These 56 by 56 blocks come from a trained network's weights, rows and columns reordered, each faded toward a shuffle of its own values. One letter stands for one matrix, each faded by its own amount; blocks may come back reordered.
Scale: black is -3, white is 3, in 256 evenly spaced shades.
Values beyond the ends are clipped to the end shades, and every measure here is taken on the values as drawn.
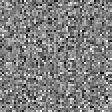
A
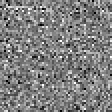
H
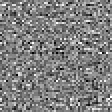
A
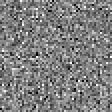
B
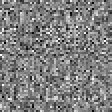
A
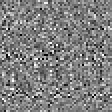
H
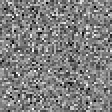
B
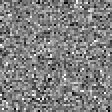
B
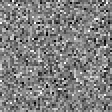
B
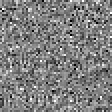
B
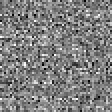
A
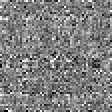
A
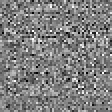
H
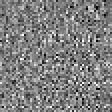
H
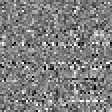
H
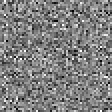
A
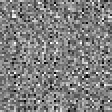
H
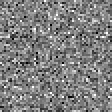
B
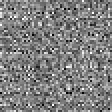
A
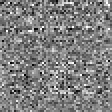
A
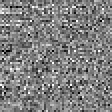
A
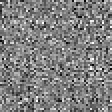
A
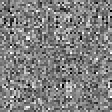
A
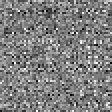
A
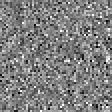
B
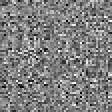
A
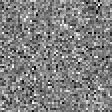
B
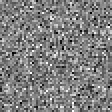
B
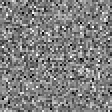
B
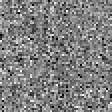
B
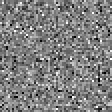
B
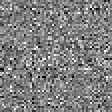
H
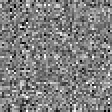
H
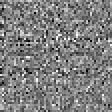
H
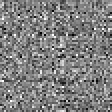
H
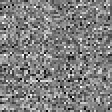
A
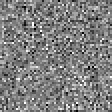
B
